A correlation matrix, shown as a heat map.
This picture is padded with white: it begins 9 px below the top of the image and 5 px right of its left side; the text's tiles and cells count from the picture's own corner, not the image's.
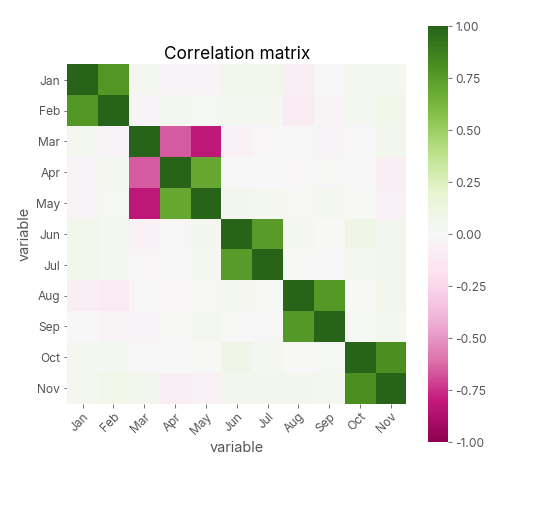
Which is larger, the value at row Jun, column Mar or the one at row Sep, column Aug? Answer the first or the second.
the second
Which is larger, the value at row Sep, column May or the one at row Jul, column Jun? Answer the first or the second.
the second
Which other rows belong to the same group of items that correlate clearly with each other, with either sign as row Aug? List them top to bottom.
Sep
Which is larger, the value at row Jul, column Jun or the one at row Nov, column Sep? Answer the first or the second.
the first
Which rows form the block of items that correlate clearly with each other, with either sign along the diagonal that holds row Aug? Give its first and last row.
Aug to Sep
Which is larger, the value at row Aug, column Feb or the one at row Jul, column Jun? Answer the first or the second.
the second
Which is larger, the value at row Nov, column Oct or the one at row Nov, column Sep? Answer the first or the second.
the first
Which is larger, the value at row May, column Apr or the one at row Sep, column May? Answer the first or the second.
the first
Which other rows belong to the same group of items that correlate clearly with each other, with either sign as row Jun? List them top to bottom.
Jul
